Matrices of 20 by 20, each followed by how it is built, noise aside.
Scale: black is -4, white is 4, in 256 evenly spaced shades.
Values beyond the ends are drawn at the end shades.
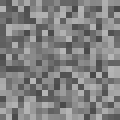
noise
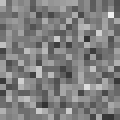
noise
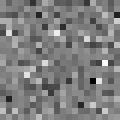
noise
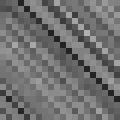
Toeplitz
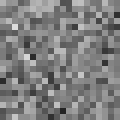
noise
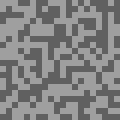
noise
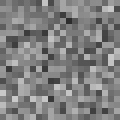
noise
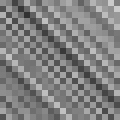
Toeplitz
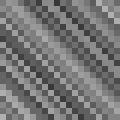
Toeplitz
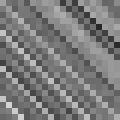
Toeplitz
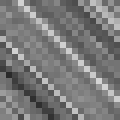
Toeplitz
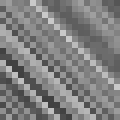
Toeplitz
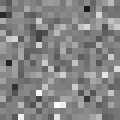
noise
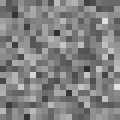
noise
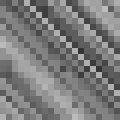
Toeplitz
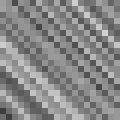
Toeplitz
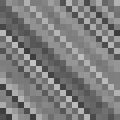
Toeplitz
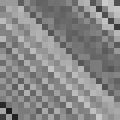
Toeplitz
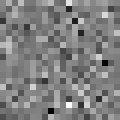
noise
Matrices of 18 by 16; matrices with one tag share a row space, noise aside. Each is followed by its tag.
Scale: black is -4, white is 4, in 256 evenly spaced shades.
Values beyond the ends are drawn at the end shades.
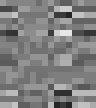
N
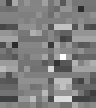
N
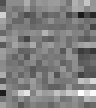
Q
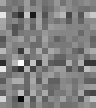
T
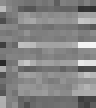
Q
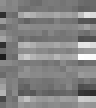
Q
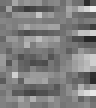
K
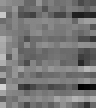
Q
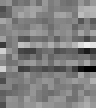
Q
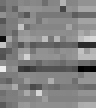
Q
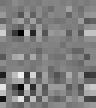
T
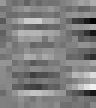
K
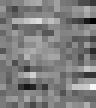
K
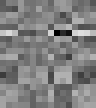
N
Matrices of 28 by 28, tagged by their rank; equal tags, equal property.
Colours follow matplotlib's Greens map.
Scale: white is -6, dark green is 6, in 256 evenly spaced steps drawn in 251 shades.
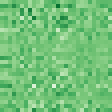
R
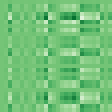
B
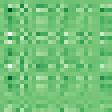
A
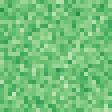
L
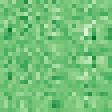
R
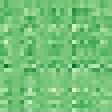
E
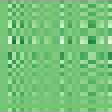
B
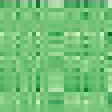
A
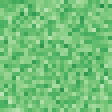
L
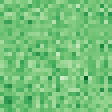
R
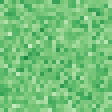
L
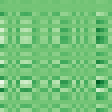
B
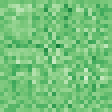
R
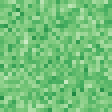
L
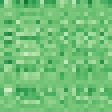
E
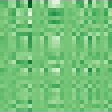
A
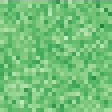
L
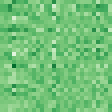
E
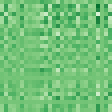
A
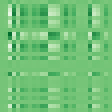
B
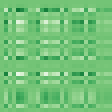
B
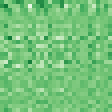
E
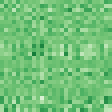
E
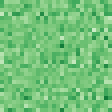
R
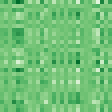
A
